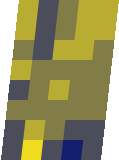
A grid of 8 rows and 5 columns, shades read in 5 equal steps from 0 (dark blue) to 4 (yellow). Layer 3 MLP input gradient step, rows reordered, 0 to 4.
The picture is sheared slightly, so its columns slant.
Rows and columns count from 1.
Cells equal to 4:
1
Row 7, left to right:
1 3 2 1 1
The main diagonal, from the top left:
3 1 3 2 2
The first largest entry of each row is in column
1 1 3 1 3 1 2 2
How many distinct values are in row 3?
3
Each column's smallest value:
1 1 1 0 1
